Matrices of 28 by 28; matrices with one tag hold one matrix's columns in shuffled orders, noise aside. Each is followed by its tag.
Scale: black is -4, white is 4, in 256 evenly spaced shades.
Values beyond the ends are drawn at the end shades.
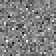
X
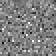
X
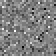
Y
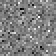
Y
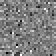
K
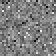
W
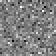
W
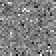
K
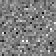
X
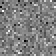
W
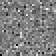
K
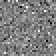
W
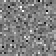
W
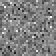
Y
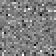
K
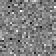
W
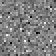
X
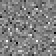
X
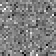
K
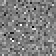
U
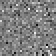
K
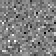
X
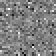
K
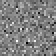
X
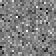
Y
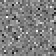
Y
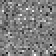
K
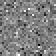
K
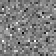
X
